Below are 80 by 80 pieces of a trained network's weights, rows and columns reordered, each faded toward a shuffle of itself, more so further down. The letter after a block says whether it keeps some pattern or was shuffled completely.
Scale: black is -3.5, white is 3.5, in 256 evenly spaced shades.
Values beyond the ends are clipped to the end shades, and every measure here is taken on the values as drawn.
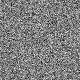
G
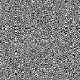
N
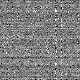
N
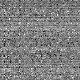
N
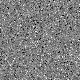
G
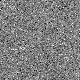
G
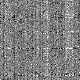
N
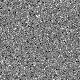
G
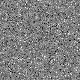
G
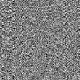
N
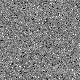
G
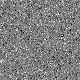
G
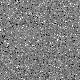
G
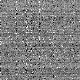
N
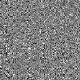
N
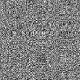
N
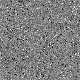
G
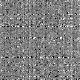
N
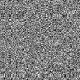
N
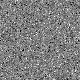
G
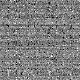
N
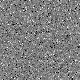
G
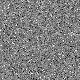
G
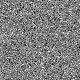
G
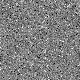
G
